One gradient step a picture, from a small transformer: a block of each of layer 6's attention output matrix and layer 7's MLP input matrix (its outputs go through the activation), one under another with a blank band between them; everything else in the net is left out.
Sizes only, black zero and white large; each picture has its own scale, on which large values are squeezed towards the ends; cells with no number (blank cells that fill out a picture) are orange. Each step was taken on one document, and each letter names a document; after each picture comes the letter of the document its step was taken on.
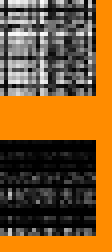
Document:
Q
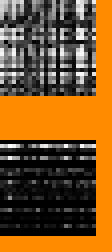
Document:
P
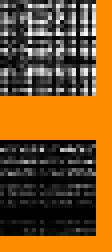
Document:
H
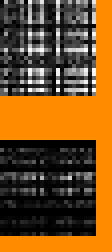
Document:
H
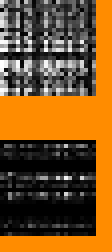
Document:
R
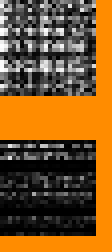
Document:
R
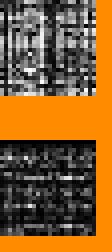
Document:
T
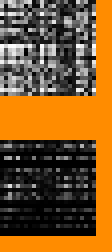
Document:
P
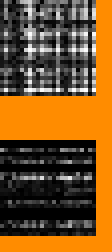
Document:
H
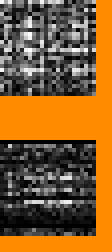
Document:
T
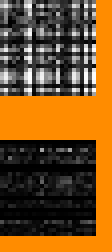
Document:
H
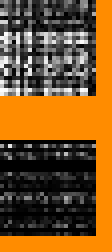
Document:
R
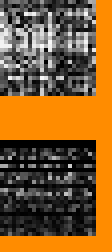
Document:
T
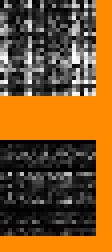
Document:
T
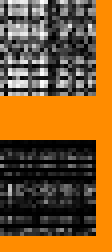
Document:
Q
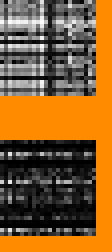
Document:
Q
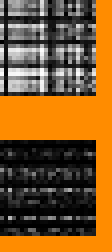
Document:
Q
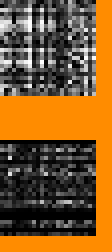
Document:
T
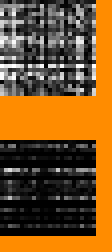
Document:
P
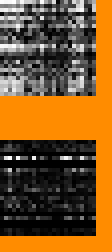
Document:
P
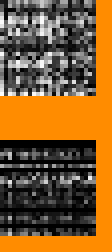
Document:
Q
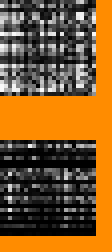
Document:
P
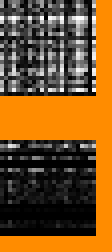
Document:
P
